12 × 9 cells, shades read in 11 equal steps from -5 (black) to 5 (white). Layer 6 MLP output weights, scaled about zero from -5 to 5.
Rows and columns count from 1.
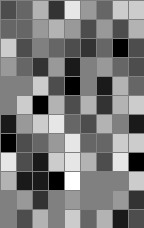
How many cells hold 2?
12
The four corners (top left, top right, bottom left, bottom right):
-2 3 0 -2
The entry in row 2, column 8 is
-2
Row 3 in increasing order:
-5 -3 -2 -2 -2 -1 -1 0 3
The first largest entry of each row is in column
5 4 1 1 3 2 4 5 1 5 2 5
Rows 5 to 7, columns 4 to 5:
-2 -5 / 2 -2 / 4 -1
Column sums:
-2 -10 -9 2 8 -4 -6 3 -5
